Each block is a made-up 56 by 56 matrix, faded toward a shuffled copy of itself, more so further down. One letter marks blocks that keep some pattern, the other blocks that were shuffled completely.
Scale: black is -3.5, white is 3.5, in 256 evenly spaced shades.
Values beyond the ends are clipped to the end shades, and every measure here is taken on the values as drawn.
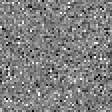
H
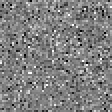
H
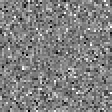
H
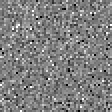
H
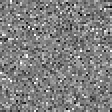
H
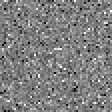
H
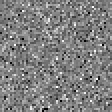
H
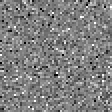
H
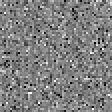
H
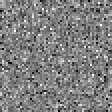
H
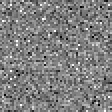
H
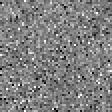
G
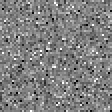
G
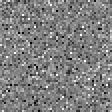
G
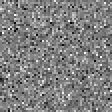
G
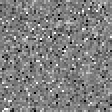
H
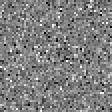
G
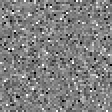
G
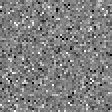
G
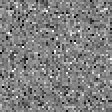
H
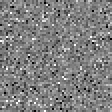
H
